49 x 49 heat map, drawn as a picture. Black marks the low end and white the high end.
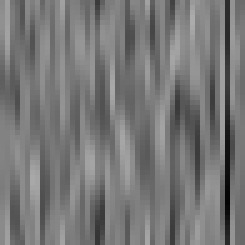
Calmest part: middle left. Slope: none. Histogram: skewed, a long tail of low values. Odd lines: column 46. Ninth with the lowest average: middle right.
